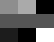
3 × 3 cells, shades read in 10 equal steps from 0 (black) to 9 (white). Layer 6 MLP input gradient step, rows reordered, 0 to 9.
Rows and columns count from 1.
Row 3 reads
1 0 9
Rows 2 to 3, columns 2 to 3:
3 3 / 0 9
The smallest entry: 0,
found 2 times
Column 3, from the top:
0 3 9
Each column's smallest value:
1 0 0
